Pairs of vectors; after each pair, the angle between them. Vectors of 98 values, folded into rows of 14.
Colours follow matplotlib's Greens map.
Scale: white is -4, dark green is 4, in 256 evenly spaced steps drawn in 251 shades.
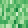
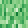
nearly opposite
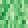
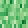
partly aligned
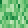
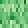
partly aligned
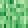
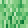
orthogonal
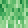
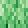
nearly opposite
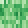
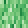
partly aligned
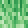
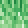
nearly parallel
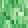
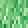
orthogonal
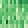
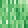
nearly opposite
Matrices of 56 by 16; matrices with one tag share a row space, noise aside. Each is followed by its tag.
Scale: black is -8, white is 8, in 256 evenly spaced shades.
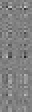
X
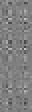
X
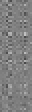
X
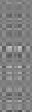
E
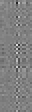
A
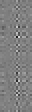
A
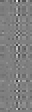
A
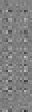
X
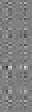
X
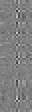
A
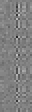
A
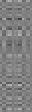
E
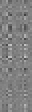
X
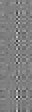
A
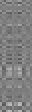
E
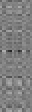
E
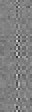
A
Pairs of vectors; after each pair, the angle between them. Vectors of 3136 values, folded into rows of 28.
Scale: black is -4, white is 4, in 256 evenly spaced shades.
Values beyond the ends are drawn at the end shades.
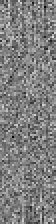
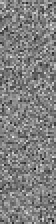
partly opposed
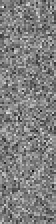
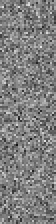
nearly parallel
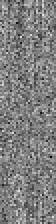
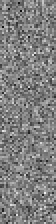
partly aligned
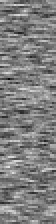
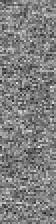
partly opposed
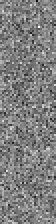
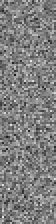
partly opposed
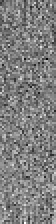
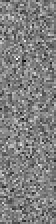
orthogonal
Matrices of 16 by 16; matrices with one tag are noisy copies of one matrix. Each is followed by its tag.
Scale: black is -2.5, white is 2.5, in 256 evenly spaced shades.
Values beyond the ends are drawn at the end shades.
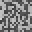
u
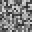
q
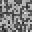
q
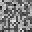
u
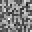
q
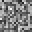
u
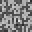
q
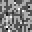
q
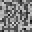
u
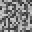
u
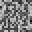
u
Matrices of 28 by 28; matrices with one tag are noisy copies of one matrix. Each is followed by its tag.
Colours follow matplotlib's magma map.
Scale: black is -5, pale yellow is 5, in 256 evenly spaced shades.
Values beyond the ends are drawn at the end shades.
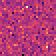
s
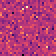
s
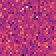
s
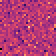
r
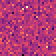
s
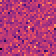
r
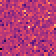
r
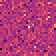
r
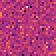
s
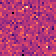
s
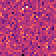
s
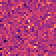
r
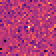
r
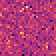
s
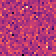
s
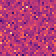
s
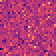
r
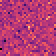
r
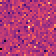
r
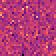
s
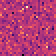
s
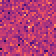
r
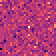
r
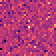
r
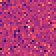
r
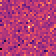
r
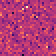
s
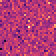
r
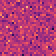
s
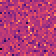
r
